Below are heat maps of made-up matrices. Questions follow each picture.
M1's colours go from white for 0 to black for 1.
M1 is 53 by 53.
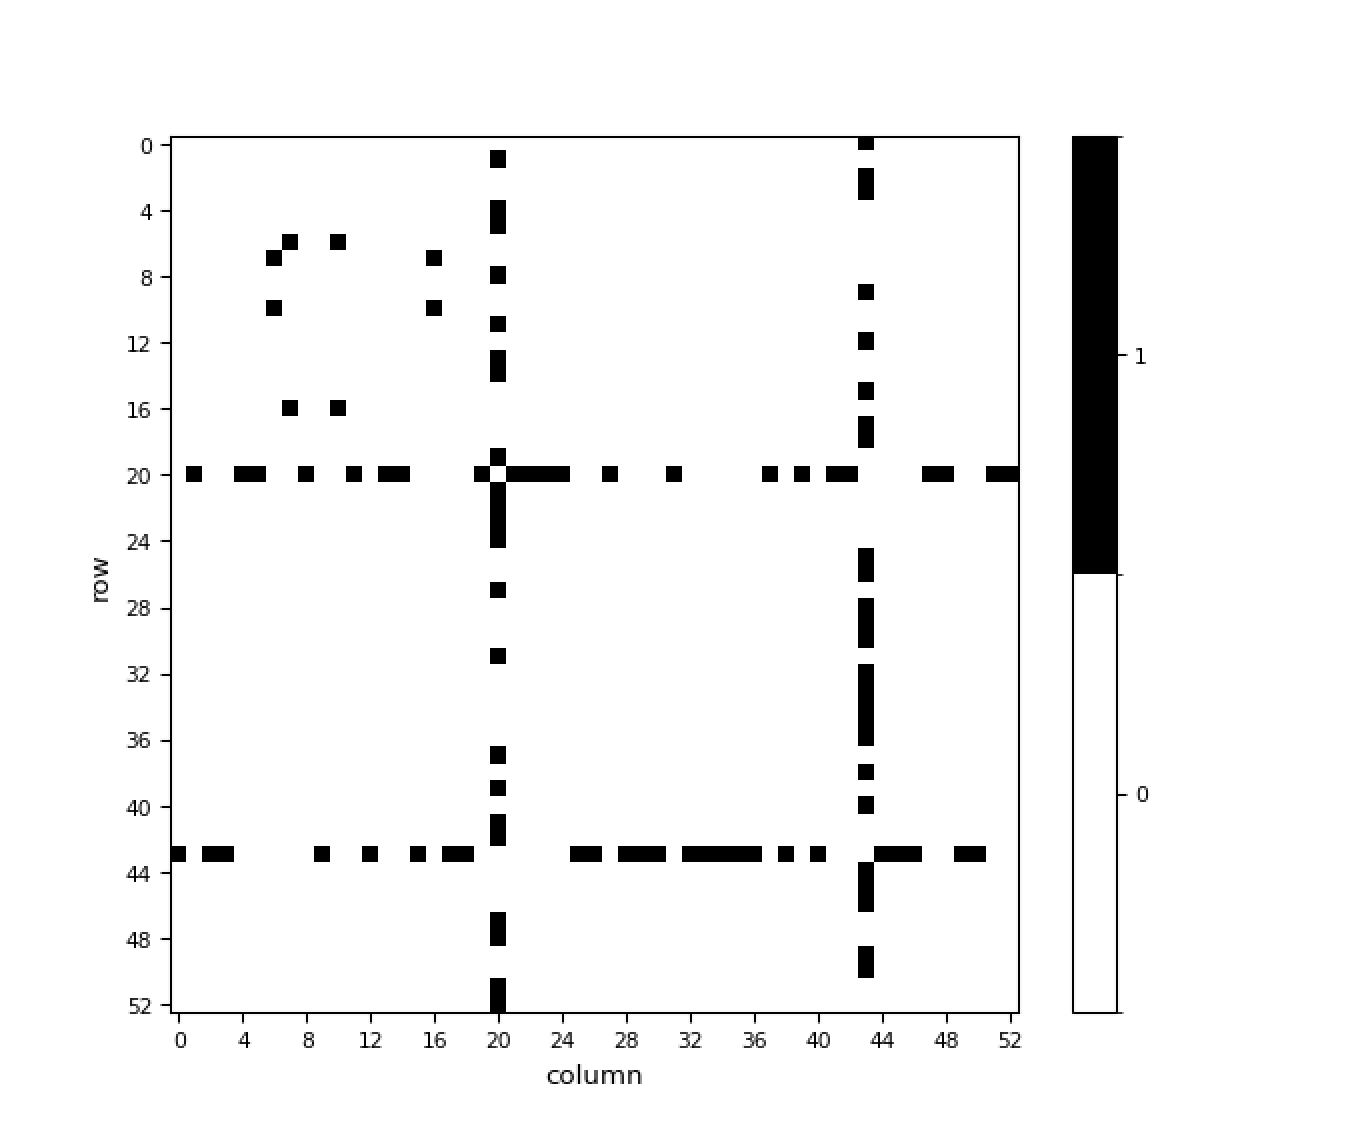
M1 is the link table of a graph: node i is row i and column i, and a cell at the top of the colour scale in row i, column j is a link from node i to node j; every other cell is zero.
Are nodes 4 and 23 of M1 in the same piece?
yes
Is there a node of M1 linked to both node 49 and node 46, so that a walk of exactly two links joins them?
yes
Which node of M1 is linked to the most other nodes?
node 43
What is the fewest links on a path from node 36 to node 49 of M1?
2
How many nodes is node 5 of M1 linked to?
1
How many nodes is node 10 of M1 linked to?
2
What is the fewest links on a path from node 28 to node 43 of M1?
1
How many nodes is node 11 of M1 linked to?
1
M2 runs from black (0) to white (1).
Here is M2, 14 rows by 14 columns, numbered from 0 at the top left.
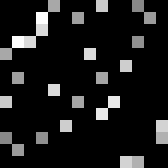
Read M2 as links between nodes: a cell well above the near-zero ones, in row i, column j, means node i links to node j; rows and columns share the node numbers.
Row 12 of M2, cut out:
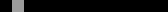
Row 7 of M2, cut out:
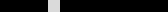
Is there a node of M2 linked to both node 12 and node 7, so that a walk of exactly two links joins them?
no
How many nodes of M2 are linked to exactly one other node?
5
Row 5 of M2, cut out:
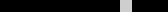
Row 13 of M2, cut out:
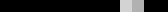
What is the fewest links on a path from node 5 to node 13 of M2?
2
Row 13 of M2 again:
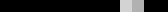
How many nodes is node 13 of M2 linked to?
2
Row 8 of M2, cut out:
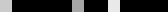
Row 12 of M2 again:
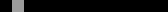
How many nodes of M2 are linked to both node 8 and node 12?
0
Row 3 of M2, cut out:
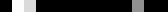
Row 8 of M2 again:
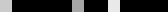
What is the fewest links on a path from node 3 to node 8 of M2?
3
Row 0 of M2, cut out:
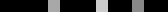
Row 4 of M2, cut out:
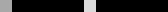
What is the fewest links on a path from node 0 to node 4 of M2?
1
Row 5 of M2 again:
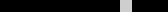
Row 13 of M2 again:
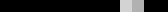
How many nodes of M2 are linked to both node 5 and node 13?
1
